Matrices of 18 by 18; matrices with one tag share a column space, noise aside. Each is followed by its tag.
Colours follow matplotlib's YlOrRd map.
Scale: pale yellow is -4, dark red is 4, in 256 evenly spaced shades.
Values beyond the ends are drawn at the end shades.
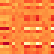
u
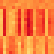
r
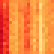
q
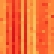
q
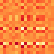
u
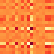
u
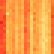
q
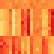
r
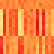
r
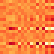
u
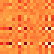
u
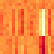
r
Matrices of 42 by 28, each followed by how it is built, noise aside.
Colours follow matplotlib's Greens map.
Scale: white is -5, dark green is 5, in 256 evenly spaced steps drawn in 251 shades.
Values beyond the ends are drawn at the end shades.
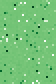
sparse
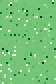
sparse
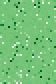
sparse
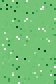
sparse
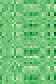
low rank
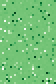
sparse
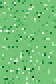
sparse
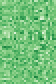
low rank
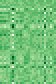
low rank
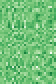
low rank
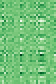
low rank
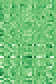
low rank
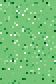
sparse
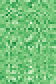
low rank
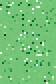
sparse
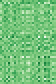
low rank
